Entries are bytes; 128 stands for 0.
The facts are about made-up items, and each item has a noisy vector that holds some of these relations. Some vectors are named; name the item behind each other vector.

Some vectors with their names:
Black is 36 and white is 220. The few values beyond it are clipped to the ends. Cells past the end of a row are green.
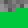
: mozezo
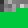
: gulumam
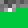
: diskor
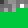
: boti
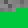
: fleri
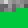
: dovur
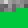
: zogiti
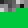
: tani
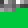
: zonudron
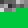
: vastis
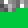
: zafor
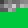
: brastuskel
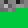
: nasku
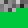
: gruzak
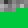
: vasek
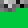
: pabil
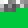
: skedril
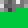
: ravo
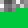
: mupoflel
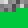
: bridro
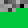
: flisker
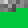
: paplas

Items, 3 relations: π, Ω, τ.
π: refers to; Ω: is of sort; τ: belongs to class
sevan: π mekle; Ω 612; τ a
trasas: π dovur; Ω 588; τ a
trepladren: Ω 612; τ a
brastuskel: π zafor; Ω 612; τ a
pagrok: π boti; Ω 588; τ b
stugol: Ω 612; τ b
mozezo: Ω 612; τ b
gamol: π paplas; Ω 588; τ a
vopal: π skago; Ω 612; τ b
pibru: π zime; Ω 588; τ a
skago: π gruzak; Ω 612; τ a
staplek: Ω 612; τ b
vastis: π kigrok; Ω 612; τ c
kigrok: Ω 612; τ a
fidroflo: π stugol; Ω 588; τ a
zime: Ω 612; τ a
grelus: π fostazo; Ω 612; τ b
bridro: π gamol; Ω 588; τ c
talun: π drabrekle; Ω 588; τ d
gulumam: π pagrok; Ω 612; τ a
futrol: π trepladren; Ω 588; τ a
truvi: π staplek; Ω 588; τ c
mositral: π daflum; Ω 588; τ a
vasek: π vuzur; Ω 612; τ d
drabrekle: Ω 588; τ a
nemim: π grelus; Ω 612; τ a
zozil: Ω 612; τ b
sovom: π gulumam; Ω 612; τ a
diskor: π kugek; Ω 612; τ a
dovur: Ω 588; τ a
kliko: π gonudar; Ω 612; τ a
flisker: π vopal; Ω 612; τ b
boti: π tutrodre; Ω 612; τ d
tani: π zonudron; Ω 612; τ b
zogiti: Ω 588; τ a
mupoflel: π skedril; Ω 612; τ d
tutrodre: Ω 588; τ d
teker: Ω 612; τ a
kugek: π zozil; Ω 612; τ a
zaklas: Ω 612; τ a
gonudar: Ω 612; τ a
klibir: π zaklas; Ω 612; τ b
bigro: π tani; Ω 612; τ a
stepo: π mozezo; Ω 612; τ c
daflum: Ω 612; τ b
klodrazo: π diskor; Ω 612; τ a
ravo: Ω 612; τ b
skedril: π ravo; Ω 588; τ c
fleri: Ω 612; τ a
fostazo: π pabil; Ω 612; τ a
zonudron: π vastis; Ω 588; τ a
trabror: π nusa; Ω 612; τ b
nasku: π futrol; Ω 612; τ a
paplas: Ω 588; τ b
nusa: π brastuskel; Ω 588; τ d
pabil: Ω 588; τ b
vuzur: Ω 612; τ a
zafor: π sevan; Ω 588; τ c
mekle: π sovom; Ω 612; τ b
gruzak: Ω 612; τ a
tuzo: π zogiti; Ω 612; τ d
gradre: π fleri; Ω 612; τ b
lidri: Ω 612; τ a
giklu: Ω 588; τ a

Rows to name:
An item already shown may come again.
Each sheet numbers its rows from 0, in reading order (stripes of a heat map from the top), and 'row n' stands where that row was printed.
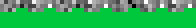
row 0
gruzak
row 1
tutrodre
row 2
skago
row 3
tutrodre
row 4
nemim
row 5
zafor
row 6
tutrodre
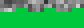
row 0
zozil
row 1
futrol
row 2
talun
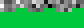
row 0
mupoflel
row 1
pabil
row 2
gruzak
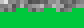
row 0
truvi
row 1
trabror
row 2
stepo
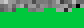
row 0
gamol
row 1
kliko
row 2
vopal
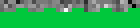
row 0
trepladren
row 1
kliko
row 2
klodrazo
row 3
sovom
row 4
fostazo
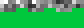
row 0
skedril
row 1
pagrok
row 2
bigro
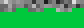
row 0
giklu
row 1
nasku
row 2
kigrok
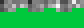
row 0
sevan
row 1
mekle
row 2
mupoflel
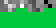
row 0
nusa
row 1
grelus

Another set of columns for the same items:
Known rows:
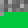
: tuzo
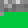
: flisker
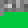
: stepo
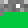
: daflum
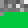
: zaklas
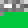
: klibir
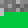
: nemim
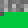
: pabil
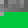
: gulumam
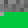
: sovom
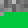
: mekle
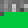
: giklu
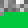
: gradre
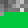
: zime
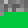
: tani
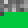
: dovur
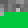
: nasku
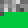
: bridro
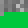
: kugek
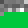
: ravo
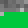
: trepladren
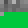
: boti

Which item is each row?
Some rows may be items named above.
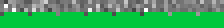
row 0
truvi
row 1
bridro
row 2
vastis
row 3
gamol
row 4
pagrok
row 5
paplas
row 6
skago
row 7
vopal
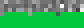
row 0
tani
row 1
bigro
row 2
talun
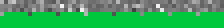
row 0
trabror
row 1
zafor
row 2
talun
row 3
fostazo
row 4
zonudron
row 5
zozil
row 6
gruzak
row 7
mekle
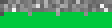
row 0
skedril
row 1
stepo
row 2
klodrazo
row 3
zozil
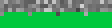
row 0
tani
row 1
mupoflel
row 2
tutrodre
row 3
grelus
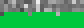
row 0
nusa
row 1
kliko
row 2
grelus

